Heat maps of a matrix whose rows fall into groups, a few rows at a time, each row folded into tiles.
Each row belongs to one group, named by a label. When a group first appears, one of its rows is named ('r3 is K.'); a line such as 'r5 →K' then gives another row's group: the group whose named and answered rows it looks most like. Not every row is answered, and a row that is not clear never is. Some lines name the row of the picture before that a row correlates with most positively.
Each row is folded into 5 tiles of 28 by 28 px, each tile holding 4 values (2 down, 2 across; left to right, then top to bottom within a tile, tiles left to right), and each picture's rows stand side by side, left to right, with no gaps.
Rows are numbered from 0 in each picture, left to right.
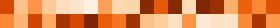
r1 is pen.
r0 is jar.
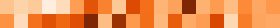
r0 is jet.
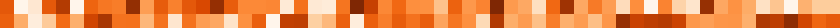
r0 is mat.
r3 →pen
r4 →jar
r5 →jar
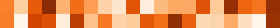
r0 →pen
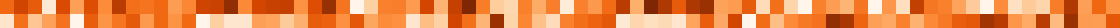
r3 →pen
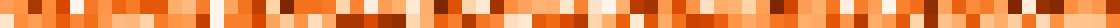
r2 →jar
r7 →pen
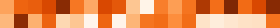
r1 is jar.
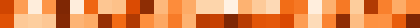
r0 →mat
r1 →jar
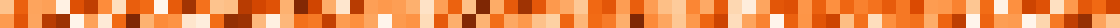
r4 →pen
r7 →mat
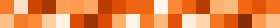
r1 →mat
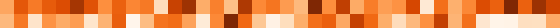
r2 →pen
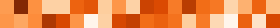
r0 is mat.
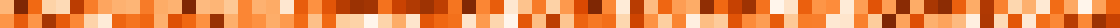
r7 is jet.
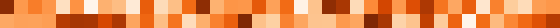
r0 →jar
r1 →mat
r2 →mat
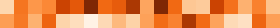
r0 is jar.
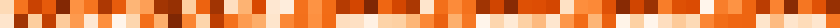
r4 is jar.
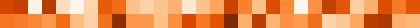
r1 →jet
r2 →mat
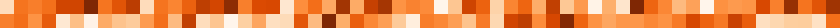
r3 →mat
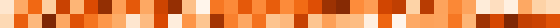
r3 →jar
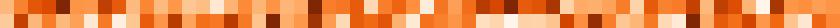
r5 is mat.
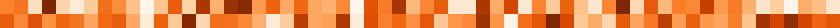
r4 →mat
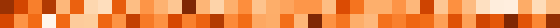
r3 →jar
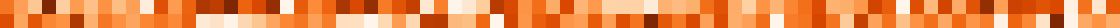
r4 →jar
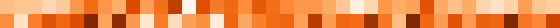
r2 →jar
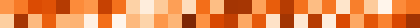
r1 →jet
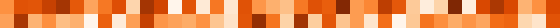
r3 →pen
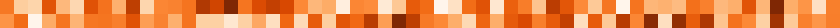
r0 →mat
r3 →mat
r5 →pen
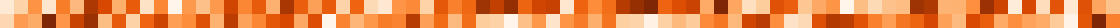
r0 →jet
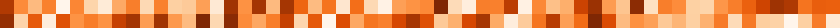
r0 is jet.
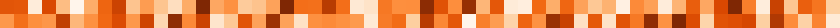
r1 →mat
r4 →jet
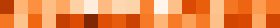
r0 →jar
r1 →mat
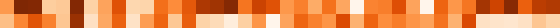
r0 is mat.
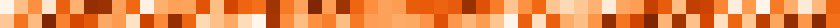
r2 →pen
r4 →jet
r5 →jet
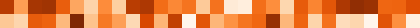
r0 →pen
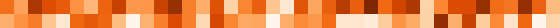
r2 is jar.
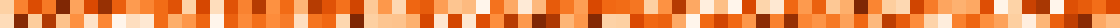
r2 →pen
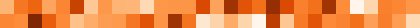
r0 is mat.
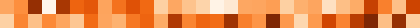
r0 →pen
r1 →jar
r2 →jet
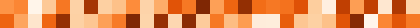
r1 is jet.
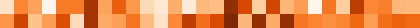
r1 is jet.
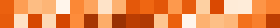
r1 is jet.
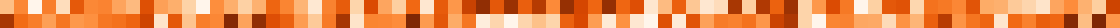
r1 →jet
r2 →mat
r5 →pen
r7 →jet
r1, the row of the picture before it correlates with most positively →0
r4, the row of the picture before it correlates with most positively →1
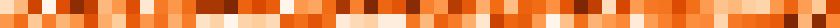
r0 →pen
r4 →pen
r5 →jet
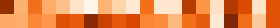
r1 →mat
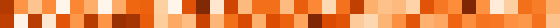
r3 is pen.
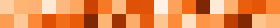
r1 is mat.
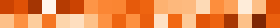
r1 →jet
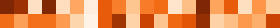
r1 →mat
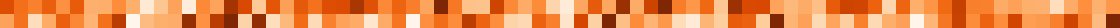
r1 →jet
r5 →pen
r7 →jar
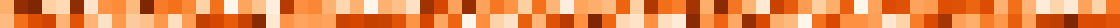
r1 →jar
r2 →jar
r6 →mat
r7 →jar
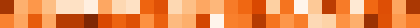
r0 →jar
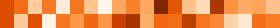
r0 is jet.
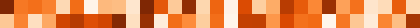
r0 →jar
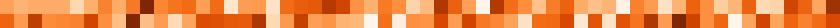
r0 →jar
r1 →jar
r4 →jet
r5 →mat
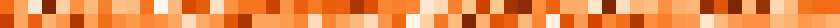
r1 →mat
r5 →pen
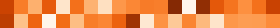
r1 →pen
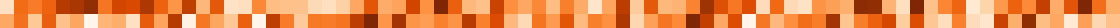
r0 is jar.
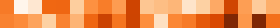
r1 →jet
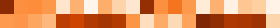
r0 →jar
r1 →jar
